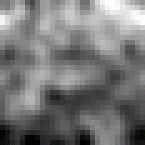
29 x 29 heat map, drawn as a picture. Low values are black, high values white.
Lone odd cells: none. Slope: up to the top. Grain: blotchy. Ninth with the highest average: top right. Histogram: bell-shaped. Average level on the scale: 50%.
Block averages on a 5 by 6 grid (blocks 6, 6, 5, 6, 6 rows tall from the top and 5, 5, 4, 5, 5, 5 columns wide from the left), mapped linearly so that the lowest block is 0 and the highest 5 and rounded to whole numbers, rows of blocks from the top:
4 3 3 4 5 5 | 2 3 2 2 3 2 | 2 3 3 2 1 2 | 2 2 1 1 1 1 | 0 0 1 1 2 0
